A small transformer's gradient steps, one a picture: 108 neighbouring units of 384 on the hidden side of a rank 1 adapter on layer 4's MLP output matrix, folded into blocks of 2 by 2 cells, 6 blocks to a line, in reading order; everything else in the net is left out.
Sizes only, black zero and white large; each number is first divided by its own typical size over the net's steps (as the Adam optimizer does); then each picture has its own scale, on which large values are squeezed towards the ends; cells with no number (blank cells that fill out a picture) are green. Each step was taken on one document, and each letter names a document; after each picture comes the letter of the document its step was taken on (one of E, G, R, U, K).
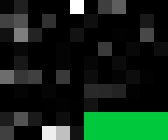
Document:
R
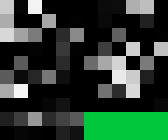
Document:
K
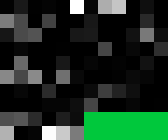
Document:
R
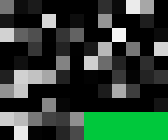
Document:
K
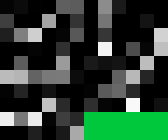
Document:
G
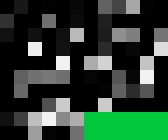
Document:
G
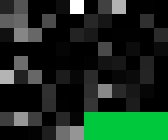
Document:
R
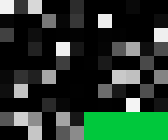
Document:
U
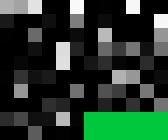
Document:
U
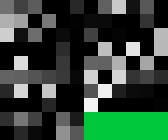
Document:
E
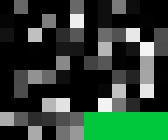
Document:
G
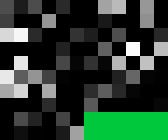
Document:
E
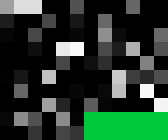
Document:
U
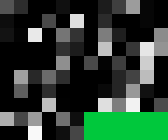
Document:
G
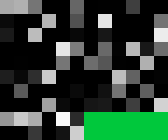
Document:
U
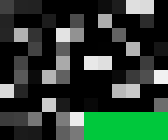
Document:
K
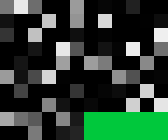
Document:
U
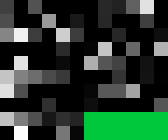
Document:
K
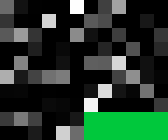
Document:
E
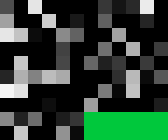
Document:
K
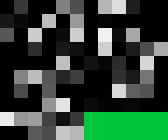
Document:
G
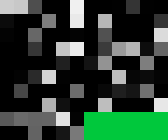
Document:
U
